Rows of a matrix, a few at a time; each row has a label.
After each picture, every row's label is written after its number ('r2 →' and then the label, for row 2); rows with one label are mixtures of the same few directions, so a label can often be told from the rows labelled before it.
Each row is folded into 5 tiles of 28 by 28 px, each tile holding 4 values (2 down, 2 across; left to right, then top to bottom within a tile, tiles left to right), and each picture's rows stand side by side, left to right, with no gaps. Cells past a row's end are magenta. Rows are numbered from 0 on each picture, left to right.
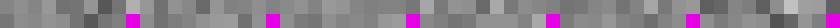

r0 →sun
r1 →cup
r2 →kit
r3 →cup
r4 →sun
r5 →sun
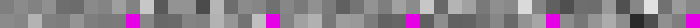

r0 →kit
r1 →cup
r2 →kit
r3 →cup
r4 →sun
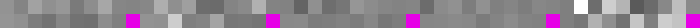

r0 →cup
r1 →kit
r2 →kit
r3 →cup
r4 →kit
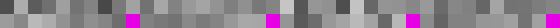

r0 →cup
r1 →kit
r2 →cup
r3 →cup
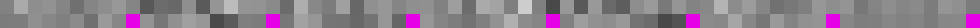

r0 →kit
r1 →sun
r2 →cup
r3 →sun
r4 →kit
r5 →kit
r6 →cup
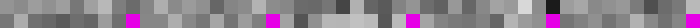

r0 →cup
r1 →kit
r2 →cup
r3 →sun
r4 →sun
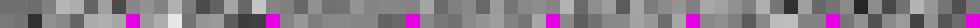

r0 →kit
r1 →kit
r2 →kit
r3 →cup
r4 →cup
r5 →sun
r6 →kit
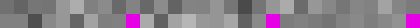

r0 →kit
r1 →cup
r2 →cup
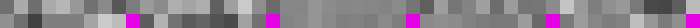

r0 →kit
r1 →cup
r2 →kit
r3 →cup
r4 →sun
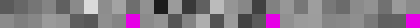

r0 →sun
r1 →kit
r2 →kit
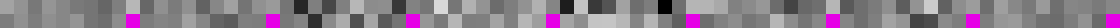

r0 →sun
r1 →sun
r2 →kit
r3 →kit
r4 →cup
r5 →sun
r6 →sun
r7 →cup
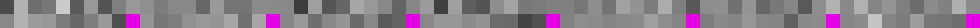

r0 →cup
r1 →cup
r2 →kit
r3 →kit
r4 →sun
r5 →sun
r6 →kit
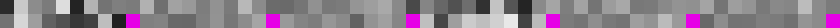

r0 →cup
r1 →cup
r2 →sun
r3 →cup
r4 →kit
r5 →cup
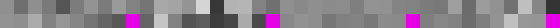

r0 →kit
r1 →cup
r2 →cup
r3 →sun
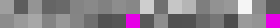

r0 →kit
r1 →cup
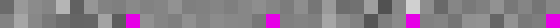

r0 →cup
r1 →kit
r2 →sun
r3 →kit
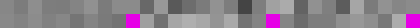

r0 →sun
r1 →cup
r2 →cup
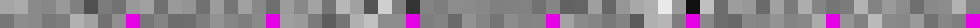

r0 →sun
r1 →cup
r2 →sun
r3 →kit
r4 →sun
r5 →cup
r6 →kit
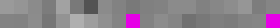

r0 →sun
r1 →cup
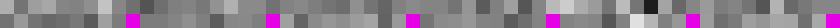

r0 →cup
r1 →sun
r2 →cup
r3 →sun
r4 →sun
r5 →cup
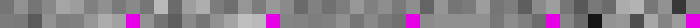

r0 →kit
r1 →kit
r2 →kit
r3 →cup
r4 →kit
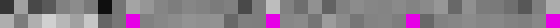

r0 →cup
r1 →sun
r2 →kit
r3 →sun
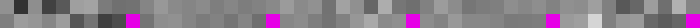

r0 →kit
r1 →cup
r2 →sun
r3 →kit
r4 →kit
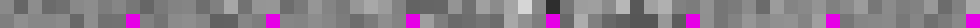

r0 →kit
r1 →sun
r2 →sun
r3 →sun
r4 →cup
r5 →cup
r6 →sun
